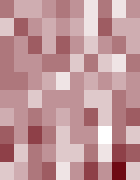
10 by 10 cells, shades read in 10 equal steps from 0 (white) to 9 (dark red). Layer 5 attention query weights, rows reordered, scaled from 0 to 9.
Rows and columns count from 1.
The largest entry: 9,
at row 10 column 9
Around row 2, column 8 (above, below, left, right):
5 4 1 3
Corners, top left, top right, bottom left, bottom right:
5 4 2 2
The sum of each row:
35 35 42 38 36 35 42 39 41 43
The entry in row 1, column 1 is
5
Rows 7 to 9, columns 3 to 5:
5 4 3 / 7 5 2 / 5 4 2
